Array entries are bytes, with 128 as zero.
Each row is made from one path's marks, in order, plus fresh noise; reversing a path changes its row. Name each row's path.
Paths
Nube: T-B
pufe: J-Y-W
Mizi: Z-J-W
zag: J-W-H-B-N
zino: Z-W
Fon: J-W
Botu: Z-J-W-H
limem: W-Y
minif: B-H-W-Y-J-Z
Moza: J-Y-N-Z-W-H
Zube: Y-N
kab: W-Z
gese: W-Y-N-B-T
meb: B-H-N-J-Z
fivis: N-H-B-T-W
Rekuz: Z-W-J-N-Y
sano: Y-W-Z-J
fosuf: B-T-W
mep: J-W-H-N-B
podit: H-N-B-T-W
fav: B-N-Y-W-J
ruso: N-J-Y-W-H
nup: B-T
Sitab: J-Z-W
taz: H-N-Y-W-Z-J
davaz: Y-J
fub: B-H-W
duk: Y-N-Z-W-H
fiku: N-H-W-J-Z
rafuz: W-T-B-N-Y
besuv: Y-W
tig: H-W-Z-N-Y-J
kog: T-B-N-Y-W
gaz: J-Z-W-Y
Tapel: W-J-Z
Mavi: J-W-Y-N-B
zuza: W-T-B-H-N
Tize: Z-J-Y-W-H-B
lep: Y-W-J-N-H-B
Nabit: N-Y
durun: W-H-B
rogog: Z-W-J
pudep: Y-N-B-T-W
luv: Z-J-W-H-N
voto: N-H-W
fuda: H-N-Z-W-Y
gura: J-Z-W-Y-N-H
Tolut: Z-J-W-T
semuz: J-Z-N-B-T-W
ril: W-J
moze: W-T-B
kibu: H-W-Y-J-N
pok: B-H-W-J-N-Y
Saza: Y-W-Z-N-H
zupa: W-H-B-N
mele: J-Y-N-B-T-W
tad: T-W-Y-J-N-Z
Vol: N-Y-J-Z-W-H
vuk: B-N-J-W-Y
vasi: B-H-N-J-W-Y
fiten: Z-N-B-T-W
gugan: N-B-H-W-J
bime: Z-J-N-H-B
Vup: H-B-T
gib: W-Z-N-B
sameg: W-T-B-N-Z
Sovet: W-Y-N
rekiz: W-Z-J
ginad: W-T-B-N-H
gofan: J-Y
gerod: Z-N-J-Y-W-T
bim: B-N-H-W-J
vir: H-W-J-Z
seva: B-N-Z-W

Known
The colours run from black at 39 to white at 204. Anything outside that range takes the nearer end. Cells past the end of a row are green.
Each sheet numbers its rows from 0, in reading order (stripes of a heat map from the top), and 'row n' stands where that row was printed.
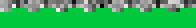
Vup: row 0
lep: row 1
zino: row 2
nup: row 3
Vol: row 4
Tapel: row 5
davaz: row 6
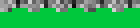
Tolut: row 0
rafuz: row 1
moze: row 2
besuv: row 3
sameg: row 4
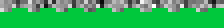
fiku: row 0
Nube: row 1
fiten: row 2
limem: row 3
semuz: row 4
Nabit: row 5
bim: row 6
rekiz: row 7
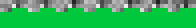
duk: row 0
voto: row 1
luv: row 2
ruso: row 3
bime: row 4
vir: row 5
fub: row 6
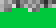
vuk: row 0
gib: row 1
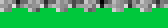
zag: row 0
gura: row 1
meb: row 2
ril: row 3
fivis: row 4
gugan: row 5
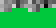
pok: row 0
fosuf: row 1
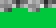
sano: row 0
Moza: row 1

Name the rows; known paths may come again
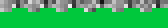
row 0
fivis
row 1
mele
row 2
podit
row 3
rogog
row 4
vasi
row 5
ginad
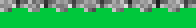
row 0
gura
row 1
zuza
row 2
Saza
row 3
sano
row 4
Rekuz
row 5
Tapel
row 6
Tize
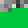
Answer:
pudep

